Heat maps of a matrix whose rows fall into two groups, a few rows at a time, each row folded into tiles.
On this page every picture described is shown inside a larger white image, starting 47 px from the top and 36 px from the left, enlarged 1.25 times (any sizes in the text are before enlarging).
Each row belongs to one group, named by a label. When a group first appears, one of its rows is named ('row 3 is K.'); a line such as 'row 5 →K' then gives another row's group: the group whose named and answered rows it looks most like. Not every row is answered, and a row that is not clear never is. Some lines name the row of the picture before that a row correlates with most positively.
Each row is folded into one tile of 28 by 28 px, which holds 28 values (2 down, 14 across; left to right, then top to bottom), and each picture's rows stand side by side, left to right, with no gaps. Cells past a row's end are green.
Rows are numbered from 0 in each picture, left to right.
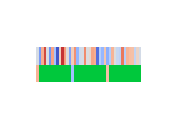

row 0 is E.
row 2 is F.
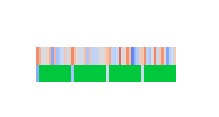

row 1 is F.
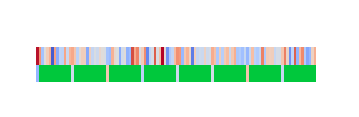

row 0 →F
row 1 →F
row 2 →E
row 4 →F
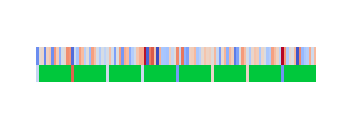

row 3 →F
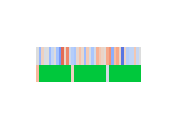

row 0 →E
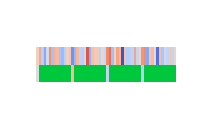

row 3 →F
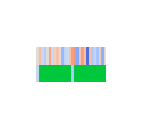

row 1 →F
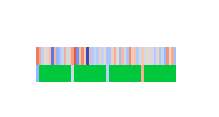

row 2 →E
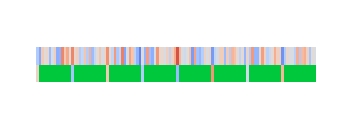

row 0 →E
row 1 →F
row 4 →F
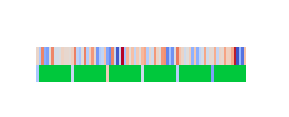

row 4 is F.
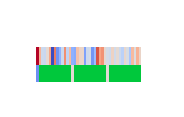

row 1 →E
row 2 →E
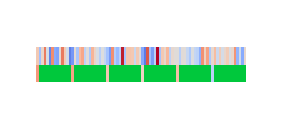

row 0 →E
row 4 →E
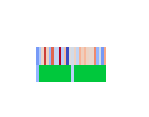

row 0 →E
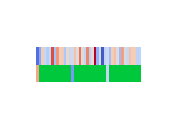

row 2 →E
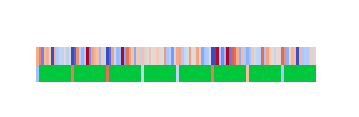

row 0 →F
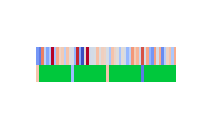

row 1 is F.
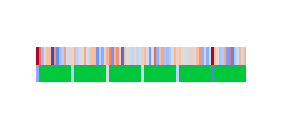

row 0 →F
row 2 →F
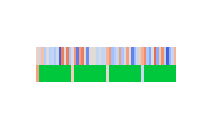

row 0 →E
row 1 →F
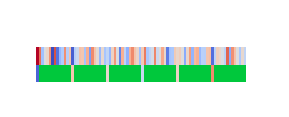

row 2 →E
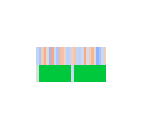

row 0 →E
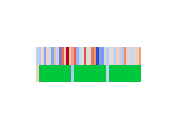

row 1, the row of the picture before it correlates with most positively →1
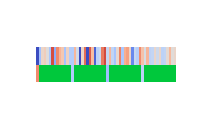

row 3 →F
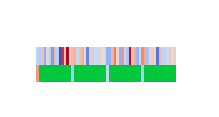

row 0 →E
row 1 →F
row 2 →E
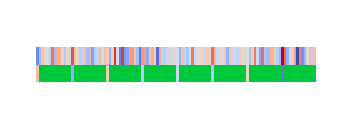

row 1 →F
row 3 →F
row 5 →F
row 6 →E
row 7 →F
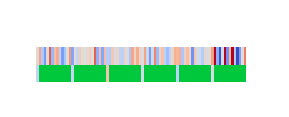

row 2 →E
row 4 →F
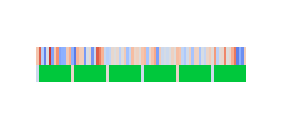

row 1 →E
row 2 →E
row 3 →F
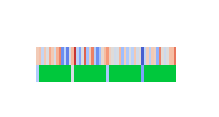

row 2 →F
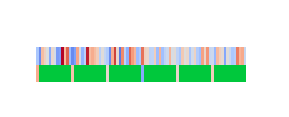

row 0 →E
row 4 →E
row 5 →E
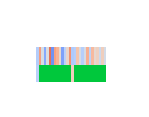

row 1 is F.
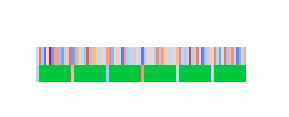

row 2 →F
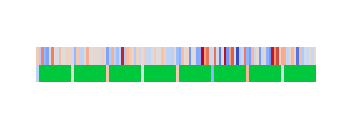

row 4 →E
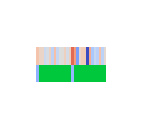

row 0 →F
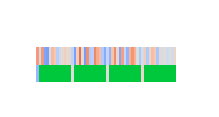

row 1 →E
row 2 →E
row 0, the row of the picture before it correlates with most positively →0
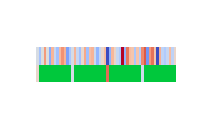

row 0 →E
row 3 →F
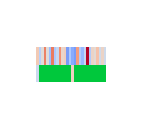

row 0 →E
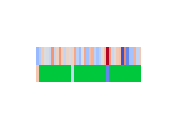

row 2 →F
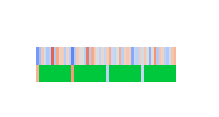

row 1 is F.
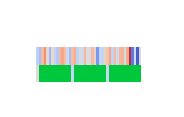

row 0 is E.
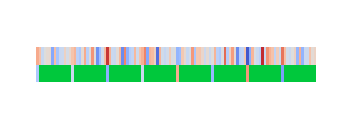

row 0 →F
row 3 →F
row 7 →F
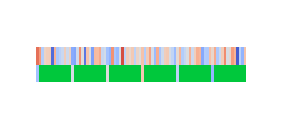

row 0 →F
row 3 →E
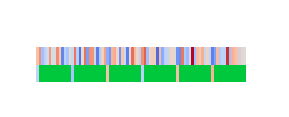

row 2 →E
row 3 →F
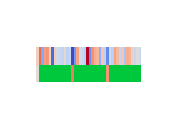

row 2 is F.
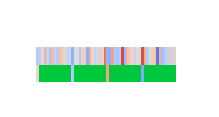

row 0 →E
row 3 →F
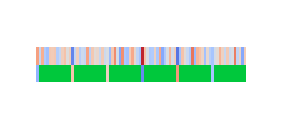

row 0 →F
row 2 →E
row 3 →F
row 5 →E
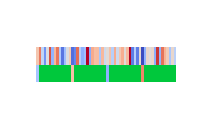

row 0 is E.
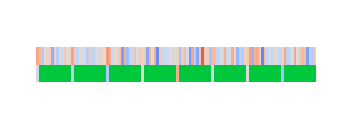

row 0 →F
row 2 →F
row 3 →F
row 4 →E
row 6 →F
